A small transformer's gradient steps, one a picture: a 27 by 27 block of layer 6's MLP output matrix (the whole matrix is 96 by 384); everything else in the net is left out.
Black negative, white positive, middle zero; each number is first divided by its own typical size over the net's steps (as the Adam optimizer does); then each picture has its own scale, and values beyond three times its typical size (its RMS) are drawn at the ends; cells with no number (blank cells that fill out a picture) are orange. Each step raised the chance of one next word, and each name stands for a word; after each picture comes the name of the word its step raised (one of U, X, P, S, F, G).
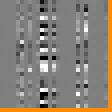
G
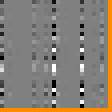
G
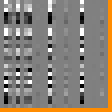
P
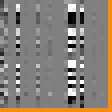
P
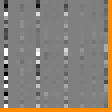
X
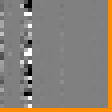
X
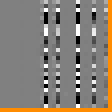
P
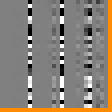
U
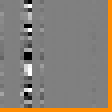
G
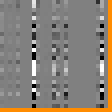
G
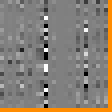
G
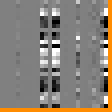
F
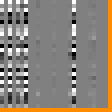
P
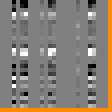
X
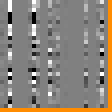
P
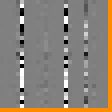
U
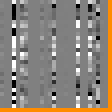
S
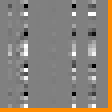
X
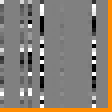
F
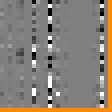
U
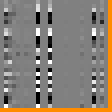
P
